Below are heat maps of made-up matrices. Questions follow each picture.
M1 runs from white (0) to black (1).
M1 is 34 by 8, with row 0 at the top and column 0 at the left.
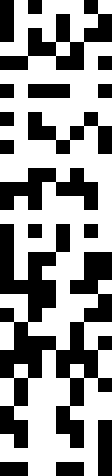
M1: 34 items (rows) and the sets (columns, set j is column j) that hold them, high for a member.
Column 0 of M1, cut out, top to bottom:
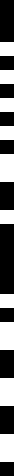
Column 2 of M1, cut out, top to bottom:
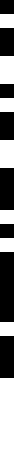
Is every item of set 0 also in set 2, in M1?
no
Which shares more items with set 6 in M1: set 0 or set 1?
set 0
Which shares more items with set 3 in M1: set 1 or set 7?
set 7
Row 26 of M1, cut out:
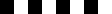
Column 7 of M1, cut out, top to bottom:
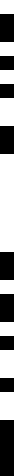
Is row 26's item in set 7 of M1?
no
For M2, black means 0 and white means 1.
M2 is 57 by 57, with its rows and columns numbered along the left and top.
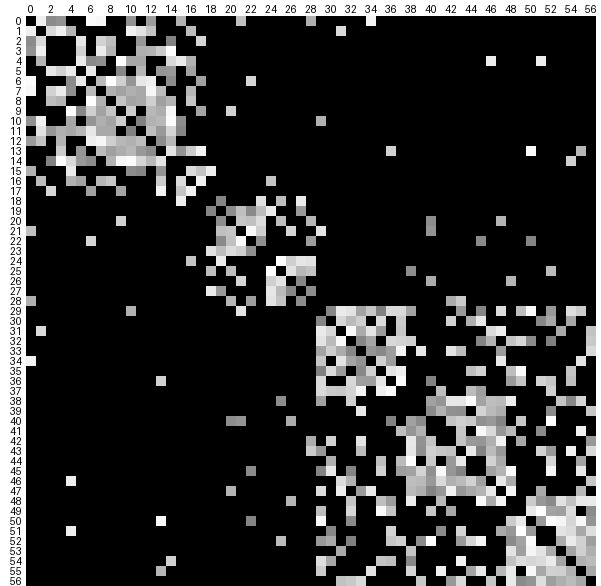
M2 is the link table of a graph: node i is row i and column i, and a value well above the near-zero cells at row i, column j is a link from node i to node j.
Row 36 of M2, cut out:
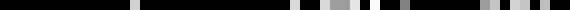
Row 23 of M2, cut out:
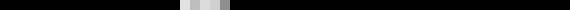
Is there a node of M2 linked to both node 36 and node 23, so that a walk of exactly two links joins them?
no
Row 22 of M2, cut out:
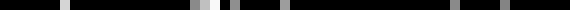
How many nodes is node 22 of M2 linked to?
8
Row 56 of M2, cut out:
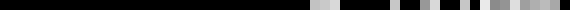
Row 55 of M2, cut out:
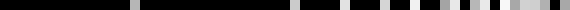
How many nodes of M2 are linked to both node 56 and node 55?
6
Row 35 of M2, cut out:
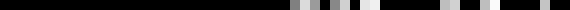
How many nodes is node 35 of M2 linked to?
12
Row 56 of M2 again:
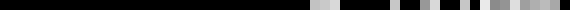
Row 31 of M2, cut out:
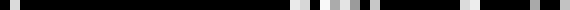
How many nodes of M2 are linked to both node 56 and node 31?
4
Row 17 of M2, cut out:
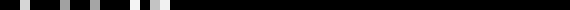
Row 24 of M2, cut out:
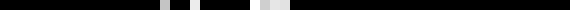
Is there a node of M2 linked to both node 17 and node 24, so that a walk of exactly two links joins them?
yes
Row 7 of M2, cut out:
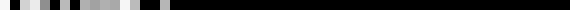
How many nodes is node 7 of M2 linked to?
12
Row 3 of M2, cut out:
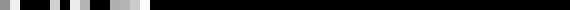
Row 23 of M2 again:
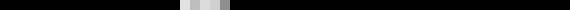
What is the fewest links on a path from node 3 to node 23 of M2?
3
